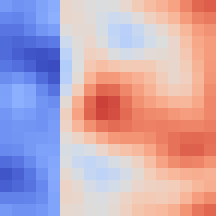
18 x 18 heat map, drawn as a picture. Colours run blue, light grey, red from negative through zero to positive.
Lone odd cells: none. Ninth with the lowest average: top left. Average level on the scale: 50%. Seam: vertical, 30% of the way across, the right part higher. Slope: up to the right.
